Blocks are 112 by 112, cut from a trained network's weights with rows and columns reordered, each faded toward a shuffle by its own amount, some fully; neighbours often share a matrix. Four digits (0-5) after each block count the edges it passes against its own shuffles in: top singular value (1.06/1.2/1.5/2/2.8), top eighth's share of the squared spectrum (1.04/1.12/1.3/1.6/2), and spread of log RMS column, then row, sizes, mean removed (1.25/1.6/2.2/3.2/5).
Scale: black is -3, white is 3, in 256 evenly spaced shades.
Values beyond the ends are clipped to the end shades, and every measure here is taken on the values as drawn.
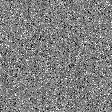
0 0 0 0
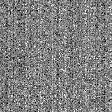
3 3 2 2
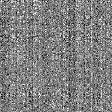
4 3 2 2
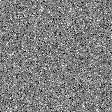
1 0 0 0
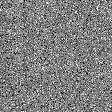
0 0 0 0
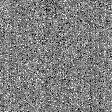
2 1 0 0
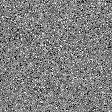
0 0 0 0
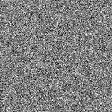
3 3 1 1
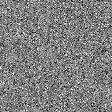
2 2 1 0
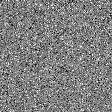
0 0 0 0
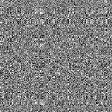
4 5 3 3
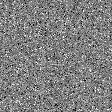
1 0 0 0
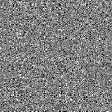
4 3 2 2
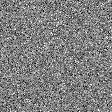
0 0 0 0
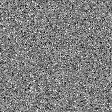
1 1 0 0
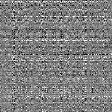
4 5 4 3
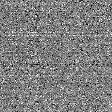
2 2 1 1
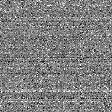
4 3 2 2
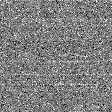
2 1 0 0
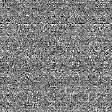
3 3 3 2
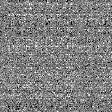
3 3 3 2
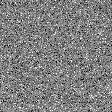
1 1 0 0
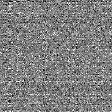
3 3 3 2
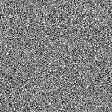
3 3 1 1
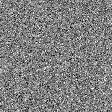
2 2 0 0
